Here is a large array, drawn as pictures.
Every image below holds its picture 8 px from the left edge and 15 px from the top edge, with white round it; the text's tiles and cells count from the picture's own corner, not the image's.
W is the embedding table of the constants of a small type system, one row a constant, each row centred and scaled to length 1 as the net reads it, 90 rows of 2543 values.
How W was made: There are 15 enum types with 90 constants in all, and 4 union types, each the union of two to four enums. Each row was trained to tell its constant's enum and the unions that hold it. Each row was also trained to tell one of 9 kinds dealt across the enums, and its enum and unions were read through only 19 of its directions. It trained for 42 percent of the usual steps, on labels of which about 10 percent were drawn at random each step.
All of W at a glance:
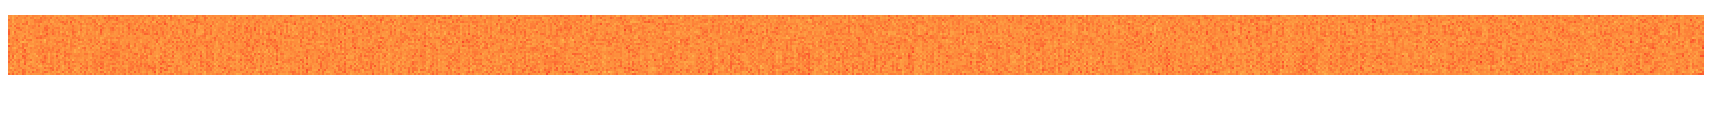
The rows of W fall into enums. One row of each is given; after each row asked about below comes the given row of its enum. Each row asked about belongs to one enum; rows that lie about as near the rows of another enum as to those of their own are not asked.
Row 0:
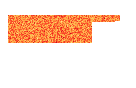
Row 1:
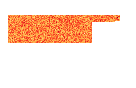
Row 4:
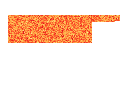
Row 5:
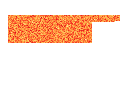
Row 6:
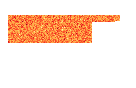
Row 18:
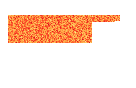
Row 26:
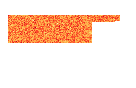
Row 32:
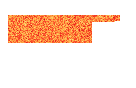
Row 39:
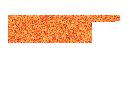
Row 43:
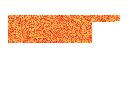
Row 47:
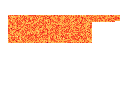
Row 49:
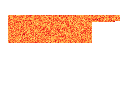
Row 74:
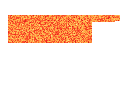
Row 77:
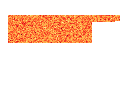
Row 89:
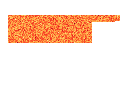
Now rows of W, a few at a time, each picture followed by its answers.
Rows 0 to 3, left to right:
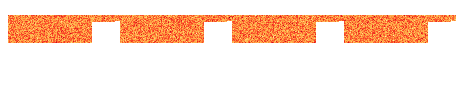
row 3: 43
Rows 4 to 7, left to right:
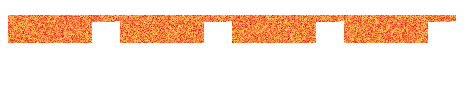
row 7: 39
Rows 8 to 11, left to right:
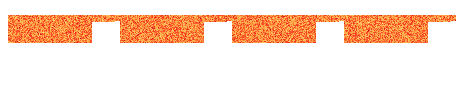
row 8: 32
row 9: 0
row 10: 32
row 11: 32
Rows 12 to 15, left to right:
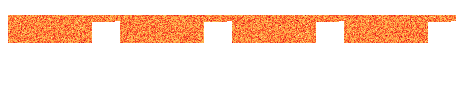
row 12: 43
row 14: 18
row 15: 49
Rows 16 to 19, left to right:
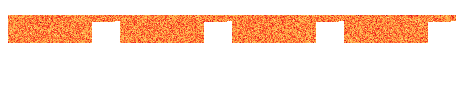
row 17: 1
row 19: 43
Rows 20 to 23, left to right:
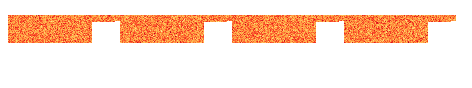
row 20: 6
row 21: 39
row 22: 74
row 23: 43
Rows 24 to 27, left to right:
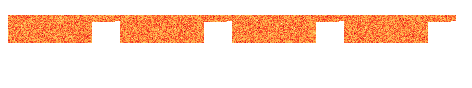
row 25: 39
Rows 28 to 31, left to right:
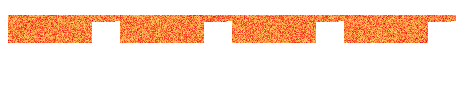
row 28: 49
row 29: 26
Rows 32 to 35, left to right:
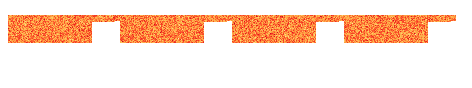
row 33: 32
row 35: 4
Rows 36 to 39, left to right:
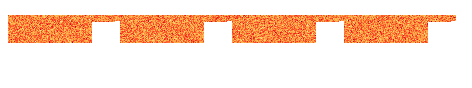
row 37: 26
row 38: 43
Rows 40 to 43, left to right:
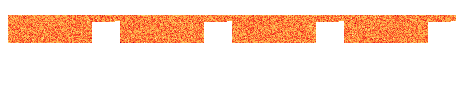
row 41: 6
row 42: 47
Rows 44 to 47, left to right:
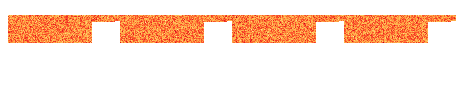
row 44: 4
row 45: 32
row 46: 49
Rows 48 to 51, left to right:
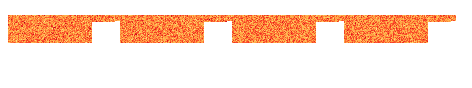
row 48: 6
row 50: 74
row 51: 0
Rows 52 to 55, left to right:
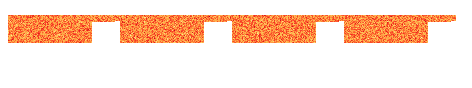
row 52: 49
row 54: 5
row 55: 49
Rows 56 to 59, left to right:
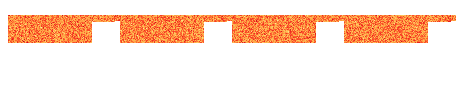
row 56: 39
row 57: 89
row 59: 89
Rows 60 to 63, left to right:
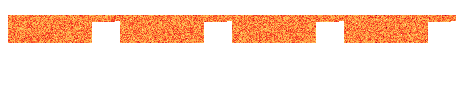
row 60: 5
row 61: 47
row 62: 47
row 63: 0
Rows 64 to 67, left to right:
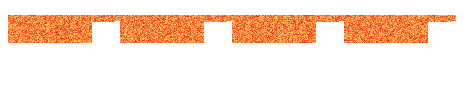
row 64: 47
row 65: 74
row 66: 5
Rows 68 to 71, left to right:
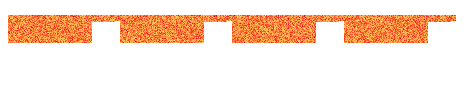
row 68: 0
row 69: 47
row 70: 39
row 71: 5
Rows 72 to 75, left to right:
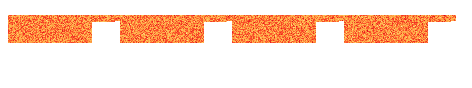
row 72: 47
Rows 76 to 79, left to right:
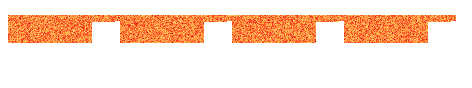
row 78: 18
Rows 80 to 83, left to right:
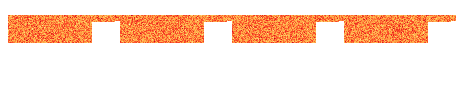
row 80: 74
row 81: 74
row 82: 39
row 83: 89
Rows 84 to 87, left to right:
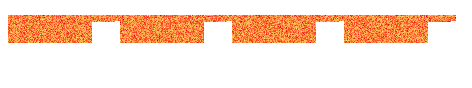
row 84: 74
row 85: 0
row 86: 0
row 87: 5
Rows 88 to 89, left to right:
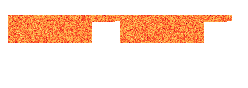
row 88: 5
